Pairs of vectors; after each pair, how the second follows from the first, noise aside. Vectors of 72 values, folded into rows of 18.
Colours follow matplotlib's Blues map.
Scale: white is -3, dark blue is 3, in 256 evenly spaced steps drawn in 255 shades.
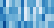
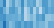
shrunk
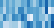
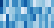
reversed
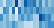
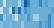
partly zeroed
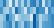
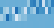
partly zeroed
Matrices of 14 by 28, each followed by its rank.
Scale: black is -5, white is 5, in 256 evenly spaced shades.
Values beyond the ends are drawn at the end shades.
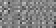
three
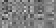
three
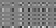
one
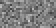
full rank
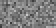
full rank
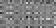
three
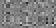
three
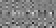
three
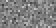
full rank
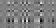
one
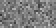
full rank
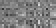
three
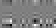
one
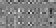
three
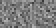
full rank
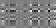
one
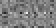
three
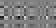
one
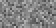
full rank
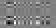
one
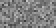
full rank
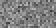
full rank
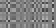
one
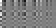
one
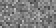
full rank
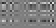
one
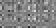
three
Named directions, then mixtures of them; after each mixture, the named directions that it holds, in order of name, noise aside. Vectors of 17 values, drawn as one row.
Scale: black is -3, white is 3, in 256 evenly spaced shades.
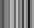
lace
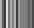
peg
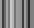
lace, peg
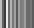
peg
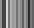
lace, peg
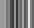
lace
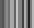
lace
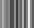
lace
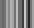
lace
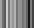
lace, peg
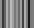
lace, peg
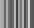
lace, peg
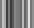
lace, peg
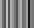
lace, peg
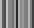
lace, peg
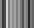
lace, peg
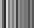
peg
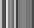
peg
